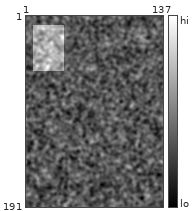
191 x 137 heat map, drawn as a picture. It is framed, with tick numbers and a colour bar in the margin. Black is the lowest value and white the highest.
Mirror symmetry: none. Ninth with the highest average: top left. Histogram: skewed, a long tail of high values. Odd patch: higher, in the top left.
